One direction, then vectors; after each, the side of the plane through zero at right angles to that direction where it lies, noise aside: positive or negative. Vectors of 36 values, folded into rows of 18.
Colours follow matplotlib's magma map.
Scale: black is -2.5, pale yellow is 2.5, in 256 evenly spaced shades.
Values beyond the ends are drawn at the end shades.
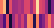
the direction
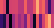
positive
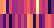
positive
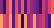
negative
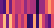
negative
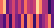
positive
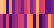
positive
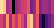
positive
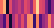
positive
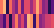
positive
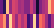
negative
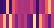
negative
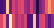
negative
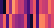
negative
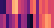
negative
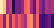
positive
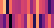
positive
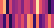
positive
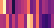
positive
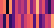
positive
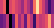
positive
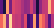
negative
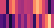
positive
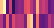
positive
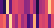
negative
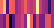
positive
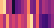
positive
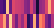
negative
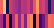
positive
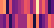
positive
